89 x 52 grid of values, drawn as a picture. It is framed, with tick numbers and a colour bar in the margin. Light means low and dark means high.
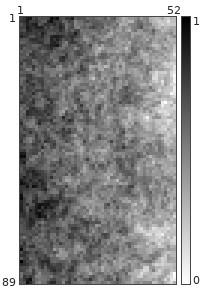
Grain: blotchy. Average level on the scale: 50%. Slope: up to the left. Stripes: none.
